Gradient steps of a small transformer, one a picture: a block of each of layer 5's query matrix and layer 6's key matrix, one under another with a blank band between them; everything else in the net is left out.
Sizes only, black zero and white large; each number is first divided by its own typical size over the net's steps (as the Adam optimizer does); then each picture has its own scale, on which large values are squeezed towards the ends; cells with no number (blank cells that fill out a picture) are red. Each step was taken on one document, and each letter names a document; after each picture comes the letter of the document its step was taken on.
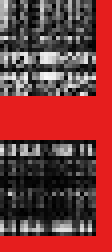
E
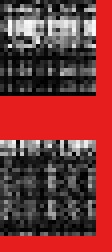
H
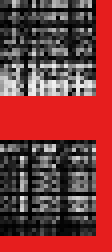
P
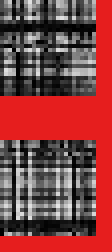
H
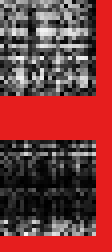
E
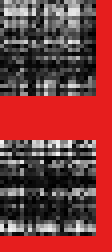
E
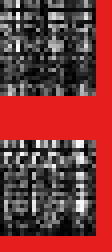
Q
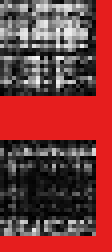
E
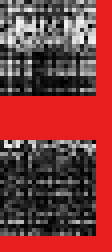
H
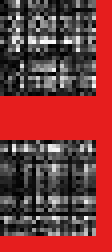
P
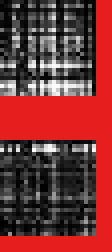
P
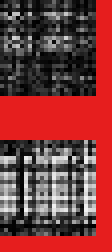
P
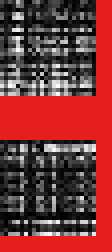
P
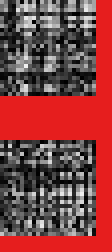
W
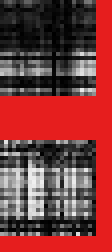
H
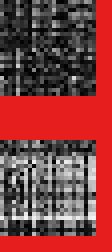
W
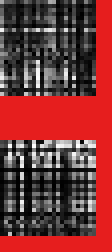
Q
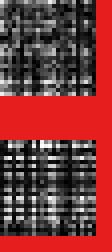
Q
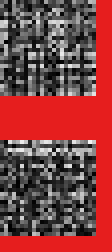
W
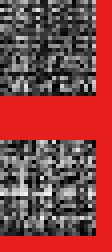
W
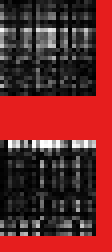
Q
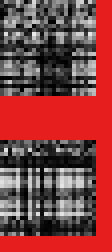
H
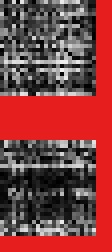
E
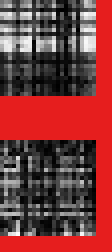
H
